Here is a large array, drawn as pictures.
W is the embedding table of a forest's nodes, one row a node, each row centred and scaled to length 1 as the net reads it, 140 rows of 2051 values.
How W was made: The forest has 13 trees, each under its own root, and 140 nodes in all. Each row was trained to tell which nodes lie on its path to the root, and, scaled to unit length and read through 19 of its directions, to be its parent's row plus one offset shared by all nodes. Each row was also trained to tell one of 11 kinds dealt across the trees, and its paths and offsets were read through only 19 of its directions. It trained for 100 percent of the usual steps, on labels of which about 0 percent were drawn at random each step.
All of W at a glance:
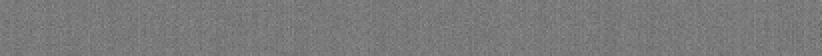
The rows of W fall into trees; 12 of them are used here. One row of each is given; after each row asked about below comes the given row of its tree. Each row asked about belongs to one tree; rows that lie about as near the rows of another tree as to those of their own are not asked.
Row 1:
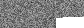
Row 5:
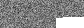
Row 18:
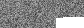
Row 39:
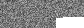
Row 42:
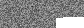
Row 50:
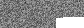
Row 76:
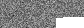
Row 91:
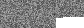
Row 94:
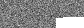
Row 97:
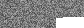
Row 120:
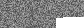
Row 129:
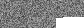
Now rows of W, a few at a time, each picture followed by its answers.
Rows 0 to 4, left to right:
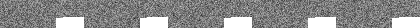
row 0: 39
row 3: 91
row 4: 91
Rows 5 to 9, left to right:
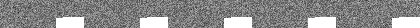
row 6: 94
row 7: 50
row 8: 76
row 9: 91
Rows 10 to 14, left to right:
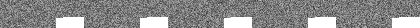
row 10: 18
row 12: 42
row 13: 91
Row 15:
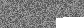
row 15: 39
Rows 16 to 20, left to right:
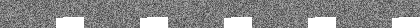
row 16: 129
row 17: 1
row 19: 91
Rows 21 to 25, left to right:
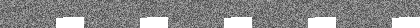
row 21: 5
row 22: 76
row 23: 120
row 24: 42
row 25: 120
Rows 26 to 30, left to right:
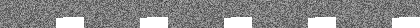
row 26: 42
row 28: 5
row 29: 97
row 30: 129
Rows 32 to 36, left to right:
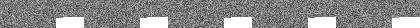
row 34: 5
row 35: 97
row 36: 76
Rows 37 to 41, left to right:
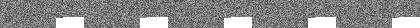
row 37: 120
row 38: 76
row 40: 50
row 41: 129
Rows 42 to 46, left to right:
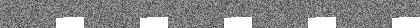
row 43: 39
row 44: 76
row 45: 1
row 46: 50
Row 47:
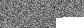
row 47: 39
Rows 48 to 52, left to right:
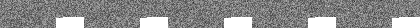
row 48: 18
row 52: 120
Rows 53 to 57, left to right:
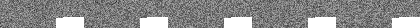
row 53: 50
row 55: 94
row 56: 91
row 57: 5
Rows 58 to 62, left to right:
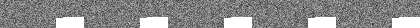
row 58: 129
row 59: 76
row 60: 50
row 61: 50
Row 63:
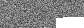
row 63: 5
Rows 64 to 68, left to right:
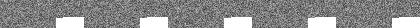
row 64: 97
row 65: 91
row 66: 18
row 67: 76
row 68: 97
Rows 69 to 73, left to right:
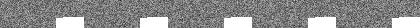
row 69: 91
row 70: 97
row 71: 5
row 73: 1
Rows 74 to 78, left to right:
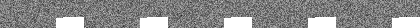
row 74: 42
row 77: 94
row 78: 94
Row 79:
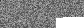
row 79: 76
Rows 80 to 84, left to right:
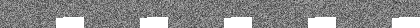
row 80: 39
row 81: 120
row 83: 50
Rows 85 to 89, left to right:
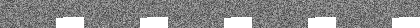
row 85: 94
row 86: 76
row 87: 97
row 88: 50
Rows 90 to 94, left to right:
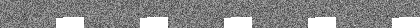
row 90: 129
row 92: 94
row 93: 5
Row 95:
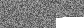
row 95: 39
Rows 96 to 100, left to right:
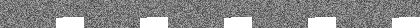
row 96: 50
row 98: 94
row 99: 97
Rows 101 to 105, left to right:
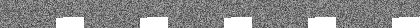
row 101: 76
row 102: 97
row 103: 76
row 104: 1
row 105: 39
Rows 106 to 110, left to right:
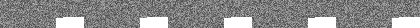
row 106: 120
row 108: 91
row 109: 97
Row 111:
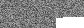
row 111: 1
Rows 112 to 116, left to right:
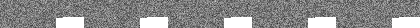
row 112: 50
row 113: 50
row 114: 5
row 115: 91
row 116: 97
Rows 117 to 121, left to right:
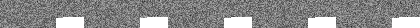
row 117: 42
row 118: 76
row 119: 42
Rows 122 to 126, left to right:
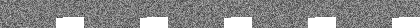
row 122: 97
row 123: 91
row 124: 91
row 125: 39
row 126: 91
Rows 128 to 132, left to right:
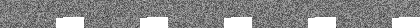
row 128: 5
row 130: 97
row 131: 42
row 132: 50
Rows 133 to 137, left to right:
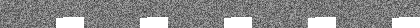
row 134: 94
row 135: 97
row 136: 76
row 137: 39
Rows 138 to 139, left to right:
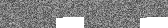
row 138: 50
